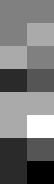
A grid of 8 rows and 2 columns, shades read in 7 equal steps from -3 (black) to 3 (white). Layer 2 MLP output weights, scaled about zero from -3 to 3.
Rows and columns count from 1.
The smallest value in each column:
-2 -3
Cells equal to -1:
2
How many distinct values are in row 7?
2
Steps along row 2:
up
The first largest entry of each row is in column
1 2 1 2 1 2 2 1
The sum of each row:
0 1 1 -3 2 4 -3 -5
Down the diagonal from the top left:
0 1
